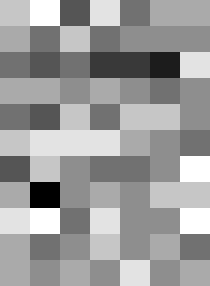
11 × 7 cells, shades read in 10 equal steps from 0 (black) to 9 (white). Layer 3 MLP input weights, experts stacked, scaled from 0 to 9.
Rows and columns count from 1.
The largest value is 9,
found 4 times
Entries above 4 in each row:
5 5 1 6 4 6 4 6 6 5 7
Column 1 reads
7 6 4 6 4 7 3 6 8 6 6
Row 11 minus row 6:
-1 -3 -2 -3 2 0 2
